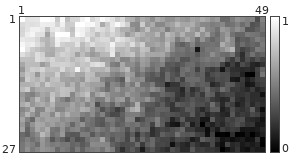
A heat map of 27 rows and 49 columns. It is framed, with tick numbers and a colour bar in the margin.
Ninth with the lowest average: bottom right. Slope: up to the top left. Ninth with the highest average: top left. Odd rows or columns: none. Mirror symmetry: none. Stripes: none.
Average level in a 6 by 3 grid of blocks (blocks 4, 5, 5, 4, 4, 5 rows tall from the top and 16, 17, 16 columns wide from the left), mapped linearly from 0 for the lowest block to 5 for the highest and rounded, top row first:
542 / 432 / 421 / 321 / 310 / 210
